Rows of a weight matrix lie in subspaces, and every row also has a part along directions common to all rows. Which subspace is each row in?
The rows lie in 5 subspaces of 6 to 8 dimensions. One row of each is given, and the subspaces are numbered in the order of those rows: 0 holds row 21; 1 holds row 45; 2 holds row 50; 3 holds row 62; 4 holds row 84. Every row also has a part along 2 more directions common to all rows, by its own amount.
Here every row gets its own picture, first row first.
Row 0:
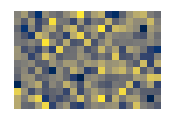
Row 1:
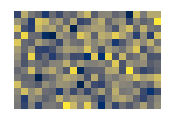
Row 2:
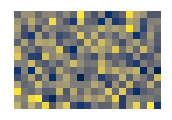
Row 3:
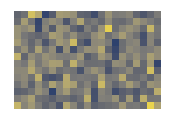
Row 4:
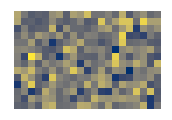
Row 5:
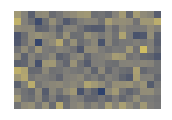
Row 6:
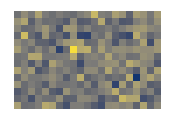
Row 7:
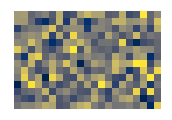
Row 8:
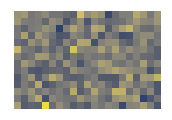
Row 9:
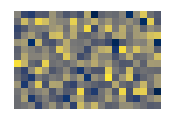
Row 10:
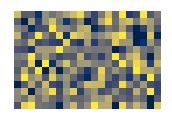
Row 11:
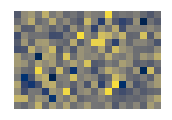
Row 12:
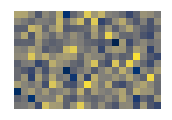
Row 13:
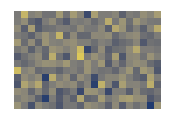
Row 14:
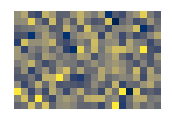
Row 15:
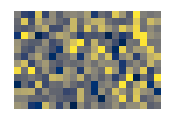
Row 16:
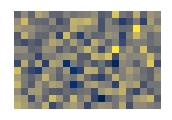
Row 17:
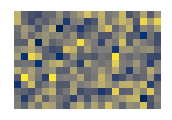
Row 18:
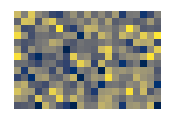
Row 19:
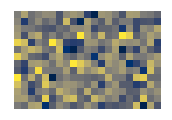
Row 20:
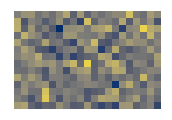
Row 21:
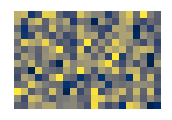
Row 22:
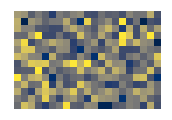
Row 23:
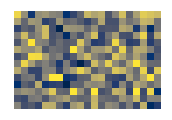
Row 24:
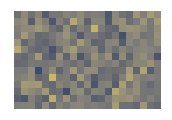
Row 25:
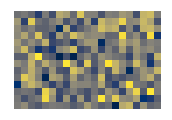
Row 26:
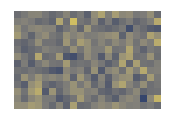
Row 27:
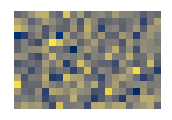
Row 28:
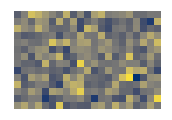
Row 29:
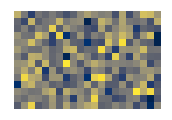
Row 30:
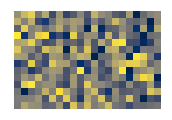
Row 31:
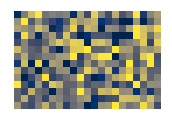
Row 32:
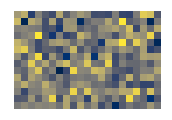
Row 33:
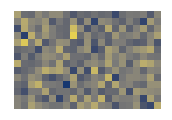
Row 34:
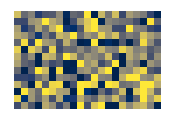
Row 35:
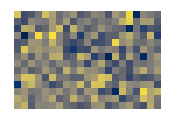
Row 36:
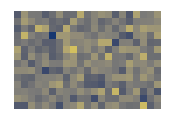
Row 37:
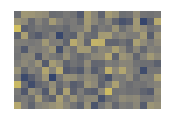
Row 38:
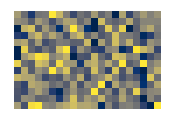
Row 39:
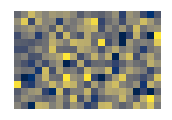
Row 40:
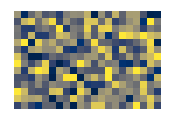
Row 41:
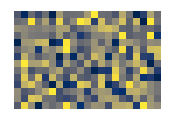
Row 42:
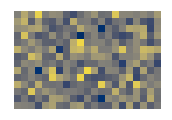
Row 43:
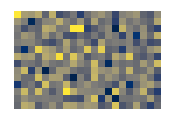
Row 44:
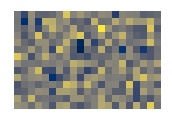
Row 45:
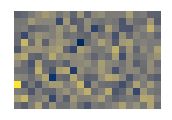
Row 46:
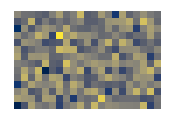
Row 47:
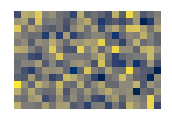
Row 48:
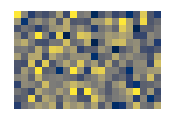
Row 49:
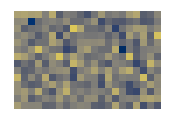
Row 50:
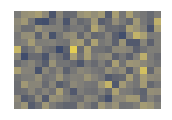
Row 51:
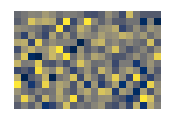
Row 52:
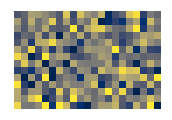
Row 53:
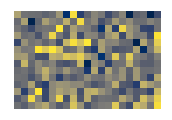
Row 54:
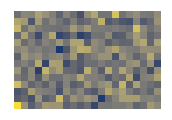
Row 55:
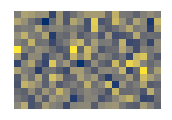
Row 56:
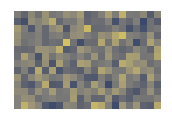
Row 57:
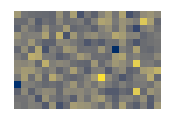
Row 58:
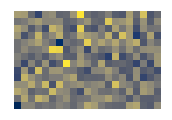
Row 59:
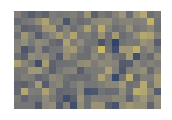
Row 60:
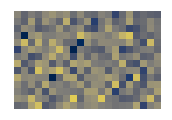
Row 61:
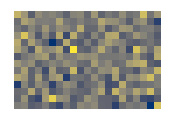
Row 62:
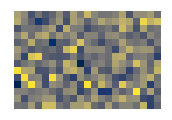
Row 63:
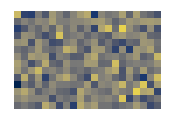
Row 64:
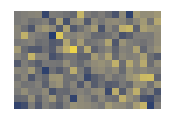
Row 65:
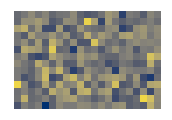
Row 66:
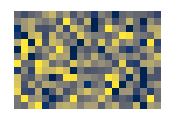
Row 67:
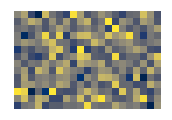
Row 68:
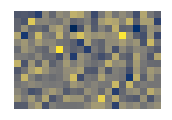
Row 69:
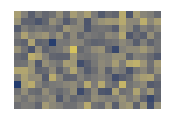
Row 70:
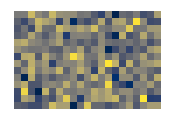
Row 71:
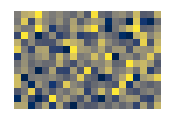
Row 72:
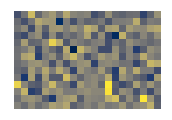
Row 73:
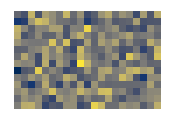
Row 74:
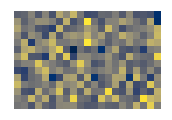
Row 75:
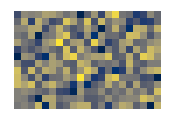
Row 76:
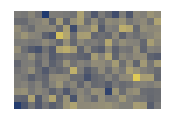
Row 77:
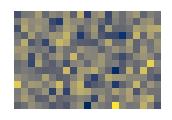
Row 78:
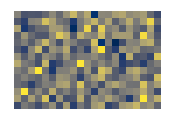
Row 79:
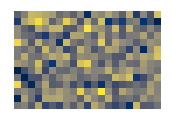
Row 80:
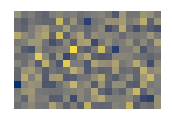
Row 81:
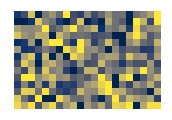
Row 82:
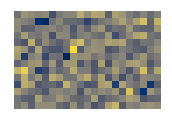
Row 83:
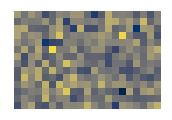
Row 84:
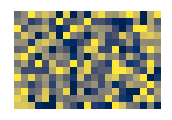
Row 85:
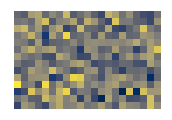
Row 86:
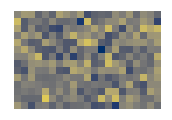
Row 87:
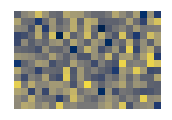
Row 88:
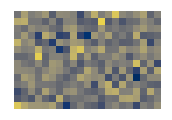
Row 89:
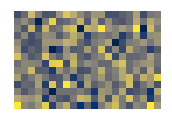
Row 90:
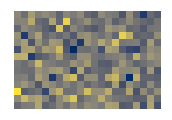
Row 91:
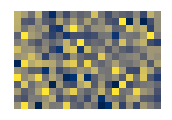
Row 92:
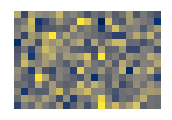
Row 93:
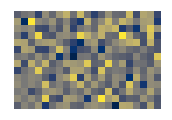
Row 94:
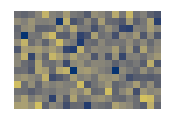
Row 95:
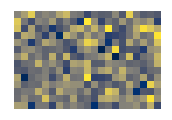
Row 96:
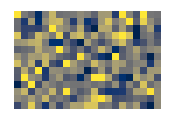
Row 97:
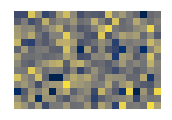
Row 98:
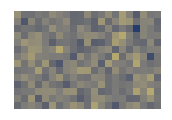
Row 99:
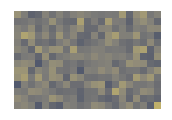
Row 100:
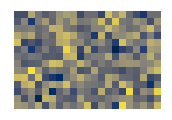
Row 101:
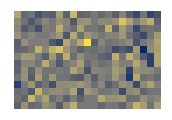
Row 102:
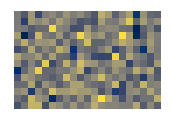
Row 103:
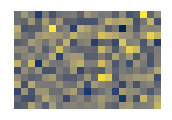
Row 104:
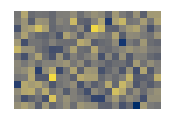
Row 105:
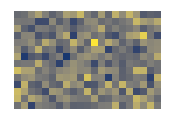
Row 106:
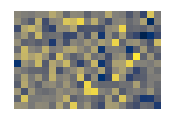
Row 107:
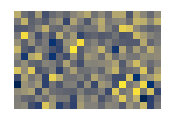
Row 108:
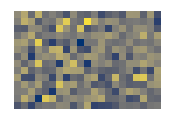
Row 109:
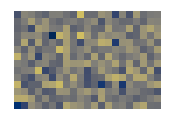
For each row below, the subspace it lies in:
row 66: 2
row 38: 2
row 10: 3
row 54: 1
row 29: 4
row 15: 2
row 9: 2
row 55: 2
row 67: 0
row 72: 3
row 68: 4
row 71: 3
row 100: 0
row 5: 3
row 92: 1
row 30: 2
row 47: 0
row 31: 1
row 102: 3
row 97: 0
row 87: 3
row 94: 1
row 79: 3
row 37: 1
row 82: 2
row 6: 1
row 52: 0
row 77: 1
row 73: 3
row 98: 0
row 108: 3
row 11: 1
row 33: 2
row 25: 4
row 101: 4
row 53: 4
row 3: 0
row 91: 4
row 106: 2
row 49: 4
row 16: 3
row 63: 2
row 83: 0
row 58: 0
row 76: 1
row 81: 3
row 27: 3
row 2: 0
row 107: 2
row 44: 0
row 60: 2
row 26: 3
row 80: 3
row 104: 1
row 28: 3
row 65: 0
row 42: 0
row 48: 4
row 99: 3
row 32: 4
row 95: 4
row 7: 2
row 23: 0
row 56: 3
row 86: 4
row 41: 4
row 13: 0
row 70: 3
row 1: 1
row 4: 3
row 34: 2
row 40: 2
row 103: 2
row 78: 2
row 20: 4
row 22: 4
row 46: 1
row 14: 0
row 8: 0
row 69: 3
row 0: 0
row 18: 2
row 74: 4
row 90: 2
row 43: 4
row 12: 2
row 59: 2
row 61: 3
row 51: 3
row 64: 1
